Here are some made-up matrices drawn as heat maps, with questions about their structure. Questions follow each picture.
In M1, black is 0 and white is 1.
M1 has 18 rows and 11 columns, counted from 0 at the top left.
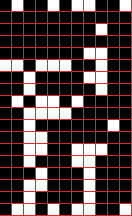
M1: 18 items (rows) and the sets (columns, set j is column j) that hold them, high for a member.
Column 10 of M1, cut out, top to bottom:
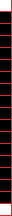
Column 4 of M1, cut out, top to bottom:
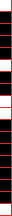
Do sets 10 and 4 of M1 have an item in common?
yes
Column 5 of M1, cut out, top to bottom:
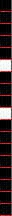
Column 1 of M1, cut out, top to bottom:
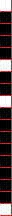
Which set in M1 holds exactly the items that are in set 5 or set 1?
4
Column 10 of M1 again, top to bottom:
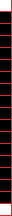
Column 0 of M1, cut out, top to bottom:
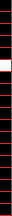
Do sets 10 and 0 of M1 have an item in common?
no
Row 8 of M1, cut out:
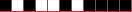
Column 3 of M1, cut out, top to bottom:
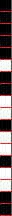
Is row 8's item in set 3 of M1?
yes
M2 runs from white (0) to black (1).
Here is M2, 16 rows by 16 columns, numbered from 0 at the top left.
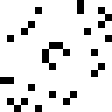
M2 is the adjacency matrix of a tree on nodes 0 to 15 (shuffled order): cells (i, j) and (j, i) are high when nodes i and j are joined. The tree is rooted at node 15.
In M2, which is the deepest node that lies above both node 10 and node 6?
7
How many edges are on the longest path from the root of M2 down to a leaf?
7
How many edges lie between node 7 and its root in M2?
5
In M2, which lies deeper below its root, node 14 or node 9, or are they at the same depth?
node 9
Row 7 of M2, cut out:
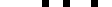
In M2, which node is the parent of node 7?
9
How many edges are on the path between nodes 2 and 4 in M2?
6
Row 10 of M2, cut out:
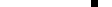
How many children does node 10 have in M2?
0
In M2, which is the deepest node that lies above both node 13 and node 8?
7
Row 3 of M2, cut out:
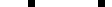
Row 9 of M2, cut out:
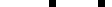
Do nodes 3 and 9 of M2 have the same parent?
yes
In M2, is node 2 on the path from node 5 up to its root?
no
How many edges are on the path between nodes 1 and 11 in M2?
1
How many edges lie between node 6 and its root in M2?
6
